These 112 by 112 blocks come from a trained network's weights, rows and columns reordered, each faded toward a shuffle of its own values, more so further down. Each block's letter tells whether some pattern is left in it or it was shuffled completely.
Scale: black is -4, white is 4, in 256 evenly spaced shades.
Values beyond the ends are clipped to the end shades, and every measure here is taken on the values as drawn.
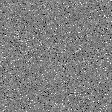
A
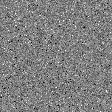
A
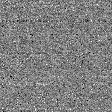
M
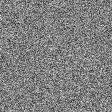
A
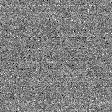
M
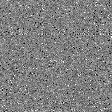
M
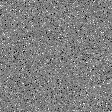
A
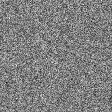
M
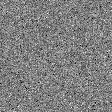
A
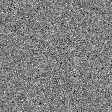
A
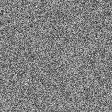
A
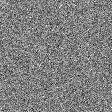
A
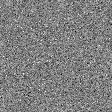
A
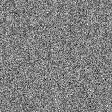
M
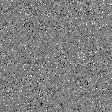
M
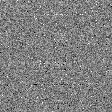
M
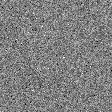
A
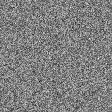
M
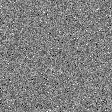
A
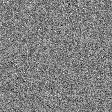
A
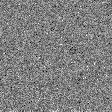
M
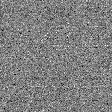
M
